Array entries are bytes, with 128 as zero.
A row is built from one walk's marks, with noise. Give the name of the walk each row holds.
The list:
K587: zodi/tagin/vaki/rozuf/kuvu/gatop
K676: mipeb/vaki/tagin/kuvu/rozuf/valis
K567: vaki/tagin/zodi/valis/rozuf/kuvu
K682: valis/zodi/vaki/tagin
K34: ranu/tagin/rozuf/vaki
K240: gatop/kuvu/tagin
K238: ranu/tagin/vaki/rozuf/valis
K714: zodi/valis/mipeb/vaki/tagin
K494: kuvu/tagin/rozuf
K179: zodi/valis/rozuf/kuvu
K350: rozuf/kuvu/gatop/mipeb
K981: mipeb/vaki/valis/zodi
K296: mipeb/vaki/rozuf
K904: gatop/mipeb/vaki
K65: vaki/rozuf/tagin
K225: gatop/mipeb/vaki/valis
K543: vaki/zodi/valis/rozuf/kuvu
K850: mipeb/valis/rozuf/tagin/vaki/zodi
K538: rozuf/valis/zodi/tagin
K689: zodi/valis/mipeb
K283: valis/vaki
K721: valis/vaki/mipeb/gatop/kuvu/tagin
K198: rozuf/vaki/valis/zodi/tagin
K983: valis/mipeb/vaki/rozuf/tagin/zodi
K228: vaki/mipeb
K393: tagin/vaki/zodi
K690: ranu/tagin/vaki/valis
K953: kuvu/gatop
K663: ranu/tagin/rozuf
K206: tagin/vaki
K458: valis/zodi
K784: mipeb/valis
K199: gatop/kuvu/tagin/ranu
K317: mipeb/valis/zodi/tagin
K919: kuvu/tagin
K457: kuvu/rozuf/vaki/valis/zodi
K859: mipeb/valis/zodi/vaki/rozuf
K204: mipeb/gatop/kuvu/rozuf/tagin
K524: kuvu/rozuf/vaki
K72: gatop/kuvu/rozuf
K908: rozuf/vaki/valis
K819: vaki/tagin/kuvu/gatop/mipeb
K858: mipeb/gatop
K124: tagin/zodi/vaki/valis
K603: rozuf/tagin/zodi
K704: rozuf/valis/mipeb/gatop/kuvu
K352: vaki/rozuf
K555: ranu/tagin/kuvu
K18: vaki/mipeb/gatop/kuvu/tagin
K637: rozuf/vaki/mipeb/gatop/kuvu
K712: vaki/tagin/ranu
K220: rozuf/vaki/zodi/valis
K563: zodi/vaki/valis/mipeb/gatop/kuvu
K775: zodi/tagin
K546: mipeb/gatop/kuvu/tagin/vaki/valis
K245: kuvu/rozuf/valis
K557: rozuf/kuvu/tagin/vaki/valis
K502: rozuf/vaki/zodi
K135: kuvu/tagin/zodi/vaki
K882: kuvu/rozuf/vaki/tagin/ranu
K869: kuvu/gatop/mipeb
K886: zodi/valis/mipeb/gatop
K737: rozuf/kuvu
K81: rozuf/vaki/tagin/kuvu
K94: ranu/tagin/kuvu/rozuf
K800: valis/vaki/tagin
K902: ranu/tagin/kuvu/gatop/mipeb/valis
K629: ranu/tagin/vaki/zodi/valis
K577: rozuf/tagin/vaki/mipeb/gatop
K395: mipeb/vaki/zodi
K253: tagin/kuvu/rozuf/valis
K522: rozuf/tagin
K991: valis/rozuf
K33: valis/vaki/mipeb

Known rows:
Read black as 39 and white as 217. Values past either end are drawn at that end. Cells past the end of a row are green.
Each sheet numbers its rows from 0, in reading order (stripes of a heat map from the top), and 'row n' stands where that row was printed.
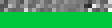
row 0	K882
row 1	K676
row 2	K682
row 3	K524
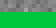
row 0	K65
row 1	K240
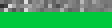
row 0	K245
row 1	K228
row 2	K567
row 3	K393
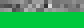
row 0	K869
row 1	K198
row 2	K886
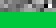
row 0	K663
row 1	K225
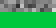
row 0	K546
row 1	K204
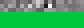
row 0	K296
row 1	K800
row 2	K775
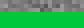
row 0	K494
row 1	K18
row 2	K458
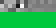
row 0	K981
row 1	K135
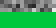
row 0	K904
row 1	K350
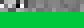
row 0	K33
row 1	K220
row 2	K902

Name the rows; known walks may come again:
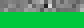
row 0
K220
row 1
K721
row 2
K34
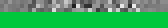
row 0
K682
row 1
K882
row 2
K690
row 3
K350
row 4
K457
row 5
K135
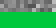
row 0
K395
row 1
K587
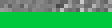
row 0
K886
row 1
K81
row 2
K253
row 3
K676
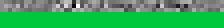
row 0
K689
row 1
K238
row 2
K908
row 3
K563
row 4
K869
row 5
K546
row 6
K858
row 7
K953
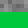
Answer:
K538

